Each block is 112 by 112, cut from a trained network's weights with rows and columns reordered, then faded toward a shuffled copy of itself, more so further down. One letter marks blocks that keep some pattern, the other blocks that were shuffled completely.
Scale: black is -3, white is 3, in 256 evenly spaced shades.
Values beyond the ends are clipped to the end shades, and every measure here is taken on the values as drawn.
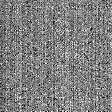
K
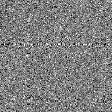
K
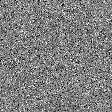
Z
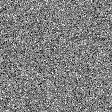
Z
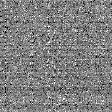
K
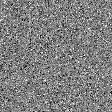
Z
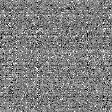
K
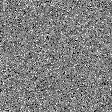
Z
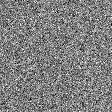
Z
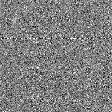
K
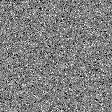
Z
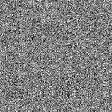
K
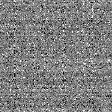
K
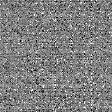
K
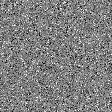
Z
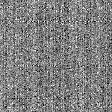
K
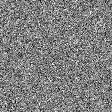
Z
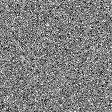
Z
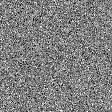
Z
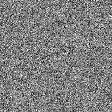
K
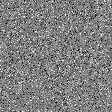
Z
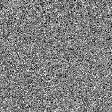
K
